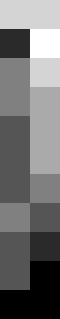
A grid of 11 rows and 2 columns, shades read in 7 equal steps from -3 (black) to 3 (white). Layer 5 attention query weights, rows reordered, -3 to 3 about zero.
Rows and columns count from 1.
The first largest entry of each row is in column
1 2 2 2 2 2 2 1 1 1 1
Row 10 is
-1 -3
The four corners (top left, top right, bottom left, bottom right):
2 2 -3 -3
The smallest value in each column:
-3 -3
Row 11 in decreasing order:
-3 -3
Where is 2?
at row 1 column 1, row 1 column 2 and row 3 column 2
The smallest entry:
-3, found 3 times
